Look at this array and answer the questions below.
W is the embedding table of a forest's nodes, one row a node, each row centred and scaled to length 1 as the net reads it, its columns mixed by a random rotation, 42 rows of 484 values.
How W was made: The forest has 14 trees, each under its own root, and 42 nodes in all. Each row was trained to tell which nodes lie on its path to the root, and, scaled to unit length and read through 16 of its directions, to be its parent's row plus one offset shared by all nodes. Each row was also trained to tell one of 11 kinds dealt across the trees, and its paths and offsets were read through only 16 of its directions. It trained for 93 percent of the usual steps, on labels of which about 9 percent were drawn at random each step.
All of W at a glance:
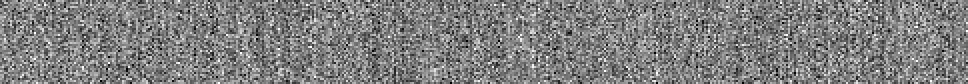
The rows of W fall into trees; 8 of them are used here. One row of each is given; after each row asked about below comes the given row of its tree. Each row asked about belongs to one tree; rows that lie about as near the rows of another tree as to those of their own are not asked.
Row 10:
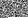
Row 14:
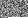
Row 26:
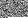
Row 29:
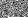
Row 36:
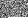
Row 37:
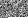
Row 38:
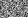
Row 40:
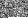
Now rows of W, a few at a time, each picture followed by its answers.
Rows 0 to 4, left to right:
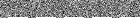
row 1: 40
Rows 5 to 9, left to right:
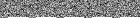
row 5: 26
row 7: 37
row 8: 29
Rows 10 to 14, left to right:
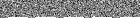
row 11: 38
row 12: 26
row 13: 38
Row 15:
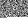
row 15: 14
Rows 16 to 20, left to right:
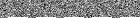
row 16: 14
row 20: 40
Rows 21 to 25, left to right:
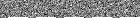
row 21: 36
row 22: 26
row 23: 40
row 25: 37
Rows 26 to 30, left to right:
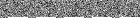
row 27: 14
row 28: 10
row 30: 29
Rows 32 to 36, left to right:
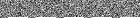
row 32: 10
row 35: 29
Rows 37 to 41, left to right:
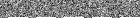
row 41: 40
